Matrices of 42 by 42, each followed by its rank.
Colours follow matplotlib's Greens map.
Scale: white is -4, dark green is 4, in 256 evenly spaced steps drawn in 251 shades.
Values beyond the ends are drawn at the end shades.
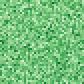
full rank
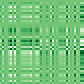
one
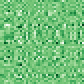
five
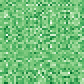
five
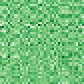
five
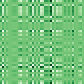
one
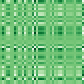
one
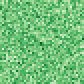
full rank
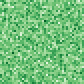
full rank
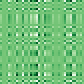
one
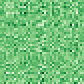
five
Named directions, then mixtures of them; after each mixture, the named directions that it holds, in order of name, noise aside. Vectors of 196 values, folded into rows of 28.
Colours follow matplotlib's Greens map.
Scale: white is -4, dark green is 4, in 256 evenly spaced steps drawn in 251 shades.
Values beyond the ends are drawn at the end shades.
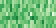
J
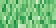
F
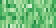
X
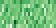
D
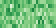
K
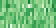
D, X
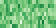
K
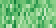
D, K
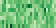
D, X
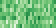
F, X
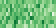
D, F, J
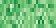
K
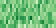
F, J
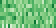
X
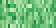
X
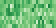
K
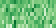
D, K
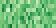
D, F, K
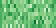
K, X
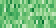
J, K, X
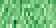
D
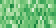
K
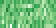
D, K, X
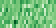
D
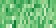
D, K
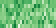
D, F, K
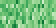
F, K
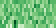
D, F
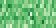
D, J, X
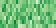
F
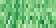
F, J, K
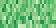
F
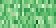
D, J, K
